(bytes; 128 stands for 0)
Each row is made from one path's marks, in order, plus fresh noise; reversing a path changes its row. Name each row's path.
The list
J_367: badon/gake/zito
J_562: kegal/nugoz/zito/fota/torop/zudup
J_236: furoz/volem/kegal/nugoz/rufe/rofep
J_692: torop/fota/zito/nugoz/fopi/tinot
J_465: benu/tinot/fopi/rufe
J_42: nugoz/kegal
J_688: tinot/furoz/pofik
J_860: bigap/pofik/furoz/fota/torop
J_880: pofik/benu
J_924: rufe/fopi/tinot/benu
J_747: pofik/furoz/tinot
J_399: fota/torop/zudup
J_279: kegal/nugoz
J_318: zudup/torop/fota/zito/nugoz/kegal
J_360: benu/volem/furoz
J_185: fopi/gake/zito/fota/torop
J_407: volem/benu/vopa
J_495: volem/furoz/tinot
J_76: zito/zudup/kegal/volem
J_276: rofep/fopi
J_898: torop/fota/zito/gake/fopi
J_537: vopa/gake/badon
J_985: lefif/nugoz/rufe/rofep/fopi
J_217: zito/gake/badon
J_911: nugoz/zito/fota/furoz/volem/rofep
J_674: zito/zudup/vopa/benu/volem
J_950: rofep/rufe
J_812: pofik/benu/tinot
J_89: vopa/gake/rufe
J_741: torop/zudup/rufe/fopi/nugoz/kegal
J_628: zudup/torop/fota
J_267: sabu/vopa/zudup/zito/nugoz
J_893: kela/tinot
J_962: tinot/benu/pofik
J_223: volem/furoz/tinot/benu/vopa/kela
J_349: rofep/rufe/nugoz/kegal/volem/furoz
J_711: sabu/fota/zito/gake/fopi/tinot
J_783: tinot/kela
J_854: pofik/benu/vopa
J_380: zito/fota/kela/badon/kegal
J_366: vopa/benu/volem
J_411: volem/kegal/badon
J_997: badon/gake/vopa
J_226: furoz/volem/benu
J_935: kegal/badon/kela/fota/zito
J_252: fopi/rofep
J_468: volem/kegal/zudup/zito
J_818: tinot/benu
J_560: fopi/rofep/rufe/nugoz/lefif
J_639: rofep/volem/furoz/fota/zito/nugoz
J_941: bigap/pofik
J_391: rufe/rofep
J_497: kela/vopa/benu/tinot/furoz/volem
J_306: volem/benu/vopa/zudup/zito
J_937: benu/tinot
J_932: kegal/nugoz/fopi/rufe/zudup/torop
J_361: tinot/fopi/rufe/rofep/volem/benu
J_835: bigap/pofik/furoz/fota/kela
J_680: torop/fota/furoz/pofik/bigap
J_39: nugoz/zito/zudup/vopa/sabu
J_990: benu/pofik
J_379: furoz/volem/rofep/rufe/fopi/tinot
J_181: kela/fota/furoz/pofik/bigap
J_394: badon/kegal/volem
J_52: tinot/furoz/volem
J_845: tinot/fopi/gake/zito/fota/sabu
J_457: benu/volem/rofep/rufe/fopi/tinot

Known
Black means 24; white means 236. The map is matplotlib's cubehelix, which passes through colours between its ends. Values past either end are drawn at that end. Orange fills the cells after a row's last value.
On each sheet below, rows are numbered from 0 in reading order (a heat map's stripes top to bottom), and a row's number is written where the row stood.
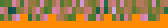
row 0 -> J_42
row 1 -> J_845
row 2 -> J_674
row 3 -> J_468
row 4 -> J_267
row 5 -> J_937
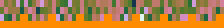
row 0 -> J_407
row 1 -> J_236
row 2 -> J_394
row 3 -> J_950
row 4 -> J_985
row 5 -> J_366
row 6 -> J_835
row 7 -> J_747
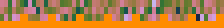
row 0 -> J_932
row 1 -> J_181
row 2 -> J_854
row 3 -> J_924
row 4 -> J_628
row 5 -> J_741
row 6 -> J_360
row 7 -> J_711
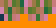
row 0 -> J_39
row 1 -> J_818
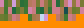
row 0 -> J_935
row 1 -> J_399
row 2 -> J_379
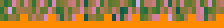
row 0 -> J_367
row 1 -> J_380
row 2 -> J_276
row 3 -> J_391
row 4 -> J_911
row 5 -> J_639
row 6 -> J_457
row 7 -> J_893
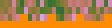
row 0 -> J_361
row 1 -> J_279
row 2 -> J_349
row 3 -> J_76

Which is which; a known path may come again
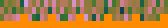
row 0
J_941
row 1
J_223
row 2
J_495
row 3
J_880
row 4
J_226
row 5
J_391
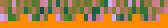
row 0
J_465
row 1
J_411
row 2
J_457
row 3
J_911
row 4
J_306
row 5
J_276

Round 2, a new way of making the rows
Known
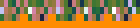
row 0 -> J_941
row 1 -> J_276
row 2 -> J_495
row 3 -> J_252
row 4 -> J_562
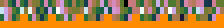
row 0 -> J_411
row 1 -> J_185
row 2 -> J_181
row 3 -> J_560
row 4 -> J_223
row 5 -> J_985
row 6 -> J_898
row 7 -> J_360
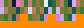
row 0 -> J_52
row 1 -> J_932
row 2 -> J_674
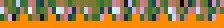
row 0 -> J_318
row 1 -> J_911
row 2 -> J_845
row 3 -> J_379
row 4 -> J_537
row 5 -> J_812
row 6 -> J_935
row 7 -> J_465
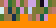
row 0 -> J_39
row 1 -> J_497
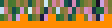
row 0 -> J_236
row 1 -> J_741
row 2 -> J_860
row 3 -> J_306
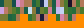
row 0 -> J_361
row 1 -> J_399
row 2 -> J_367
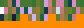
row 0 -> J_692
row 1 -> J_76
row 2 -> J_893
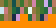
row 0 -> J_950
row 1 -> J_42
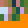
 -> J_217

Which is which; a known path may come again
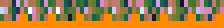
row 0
J_89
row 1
J_279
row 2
J_911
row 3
J_361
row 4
J_990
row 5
J_628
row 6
J_937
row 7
J_835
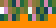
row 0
J_680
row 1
J_185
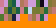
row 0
J_854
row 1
J_497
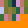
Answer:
J_394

